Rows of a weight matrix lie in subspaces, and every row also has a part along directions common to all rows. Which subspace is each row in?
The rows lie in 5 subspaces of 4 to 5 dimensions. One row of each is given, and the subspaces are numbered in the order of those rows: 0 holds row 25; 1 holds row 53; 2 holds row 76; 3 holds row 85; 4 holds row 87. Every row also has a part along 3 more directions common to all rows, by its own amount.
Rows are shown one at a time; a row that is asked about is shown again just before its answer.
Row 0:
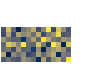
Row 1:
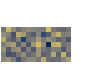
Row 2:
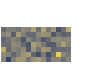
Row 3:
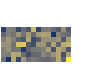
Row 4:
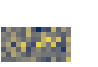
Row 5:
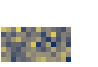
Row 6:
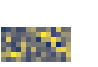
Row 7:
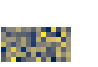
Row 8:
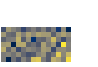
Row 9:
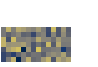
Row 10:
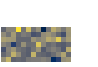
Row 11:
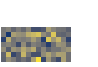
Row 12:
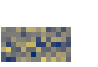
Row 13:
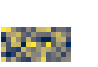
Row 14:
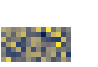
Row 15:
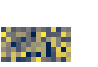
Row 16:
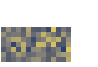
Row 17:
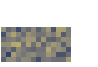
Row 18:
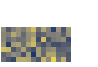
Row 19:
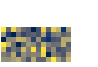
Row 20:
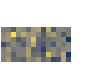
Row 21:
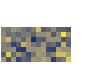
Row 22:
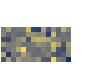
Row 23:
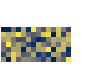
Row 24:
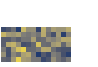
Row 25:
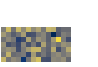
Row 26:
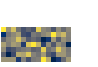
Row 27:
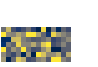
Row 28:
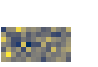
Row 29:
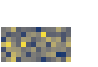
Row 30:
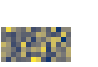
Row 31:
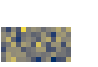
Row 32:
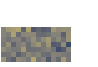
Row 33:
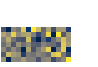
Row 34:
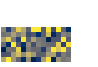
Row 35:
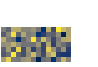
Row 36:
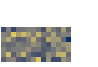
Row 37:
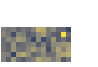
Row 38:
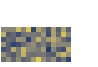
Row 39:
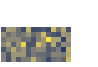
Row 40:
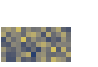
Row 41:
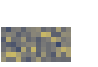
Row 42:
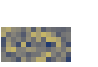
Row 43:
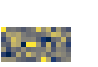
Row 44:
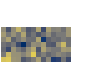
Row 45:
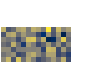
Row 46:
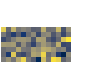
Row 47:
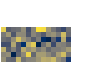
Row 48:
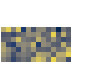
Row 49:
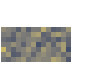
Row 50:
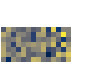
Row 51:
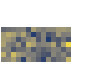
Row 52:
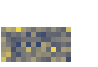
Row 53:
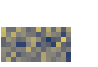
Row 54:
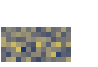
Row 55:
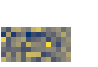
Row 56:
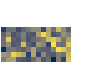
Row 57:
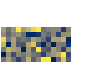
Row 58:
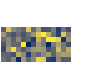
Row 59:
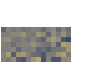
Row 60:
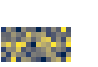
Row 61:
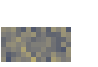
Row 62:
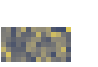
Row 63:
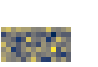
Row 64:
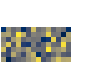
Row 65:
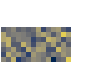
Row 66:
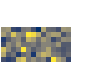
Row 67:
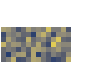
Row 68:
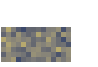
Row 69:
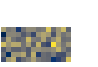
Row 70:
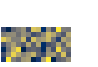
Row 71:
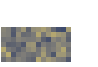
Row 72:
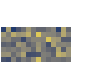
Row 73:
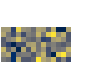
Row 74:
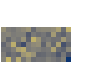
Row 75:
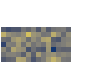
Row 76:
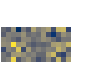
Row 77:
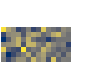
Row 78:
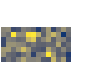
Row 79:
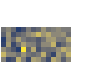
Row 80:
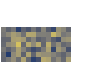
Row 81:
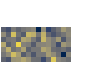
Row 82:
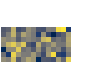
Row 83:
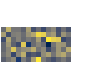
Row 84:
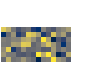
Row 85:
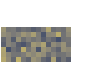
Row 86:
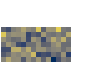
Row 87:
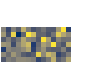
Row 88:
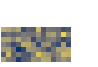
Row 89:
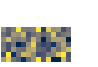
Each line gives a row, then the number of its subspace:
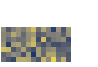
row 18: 3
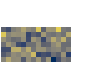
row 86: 4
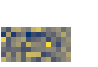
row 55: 1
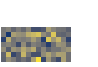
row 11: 1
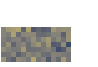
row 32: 2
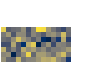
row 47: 2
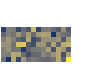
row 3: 4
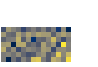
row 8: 4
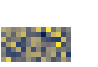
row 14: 3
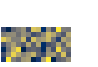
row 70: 0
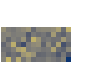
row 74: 4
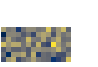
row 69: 0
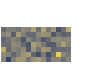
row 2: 4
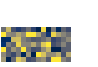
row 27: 0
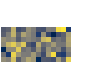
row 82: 2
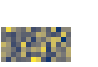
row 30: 0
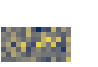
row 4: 2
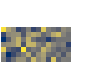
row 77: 0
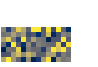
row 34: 2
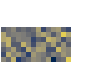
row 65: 4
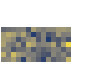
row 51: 1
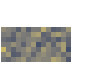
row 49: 2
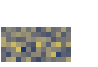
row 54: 3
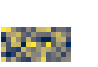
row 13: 0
